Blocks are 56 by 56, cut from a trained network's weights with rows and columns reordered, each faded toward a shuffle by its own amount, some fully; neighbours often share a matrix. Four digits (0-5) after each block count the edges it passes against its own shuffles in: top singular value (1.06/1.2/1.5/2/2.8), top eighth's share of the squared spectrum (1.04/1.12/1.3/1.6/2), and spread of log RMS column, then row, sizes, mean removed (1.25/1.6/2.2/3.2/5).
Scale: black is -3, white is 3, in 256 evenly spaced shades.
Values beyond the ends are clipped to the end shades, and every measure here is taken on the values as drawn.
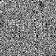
2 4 2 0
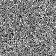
0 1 0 0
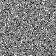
0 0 0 0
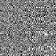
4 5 3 2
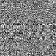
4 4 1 2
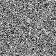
0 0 0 0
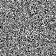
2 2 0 0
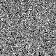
0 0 0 0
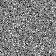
0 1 0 0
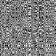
3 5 3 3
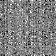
3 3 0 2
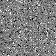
0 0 0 0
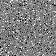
0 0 0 0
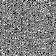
1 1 0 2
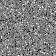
0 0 0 0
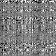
3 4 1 4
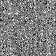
1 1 0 0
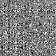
2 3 0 3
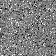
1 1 0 0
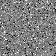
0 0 0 0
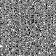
2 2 0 2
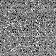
1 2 1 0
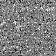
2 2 1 0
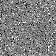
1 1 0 0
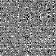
2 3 3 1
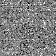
2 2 1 0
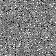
0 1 0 0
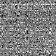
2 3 2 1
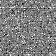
2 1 0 0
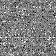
1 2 0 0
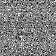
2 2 2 0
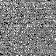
2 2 1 0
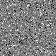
0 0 0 0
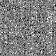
2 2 0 2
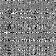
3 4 0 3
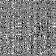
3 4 0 3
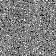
0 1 0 0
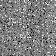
1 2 0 1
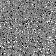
1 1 0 1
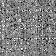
2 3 0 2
